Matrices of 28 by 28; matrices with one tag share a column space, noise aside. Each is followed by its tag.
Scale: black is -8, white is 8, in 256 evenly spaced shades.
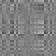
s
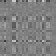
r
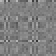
r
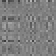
r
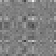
r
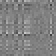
s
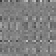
r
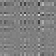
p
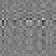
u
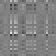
s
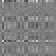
r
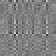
s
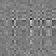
u
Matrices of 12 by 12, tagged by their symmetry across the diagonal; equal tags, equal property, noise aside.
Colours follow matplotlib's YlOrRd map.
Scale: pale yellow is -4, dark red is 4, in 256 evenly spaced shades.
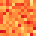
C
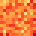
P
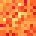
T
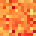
P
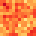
T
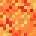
T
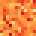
C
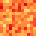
C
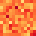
T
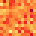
C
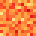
P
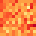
P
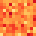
C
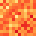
T
